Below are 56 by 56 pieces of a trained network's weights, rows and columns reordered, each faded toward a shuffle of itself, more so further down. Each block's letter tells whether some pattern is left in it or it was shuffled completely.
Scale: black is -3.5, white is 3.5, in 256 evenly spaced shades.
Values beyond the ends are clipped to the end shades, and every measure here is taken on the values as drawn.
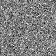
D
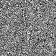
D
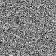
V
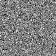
V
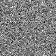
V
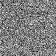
V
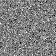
D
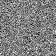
D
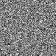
V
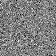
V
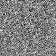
D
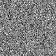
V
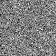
D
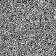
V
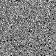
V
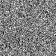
D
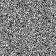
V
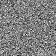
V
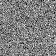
D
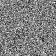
D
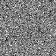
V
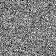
D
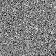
D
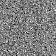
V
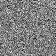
V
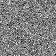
D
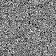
D
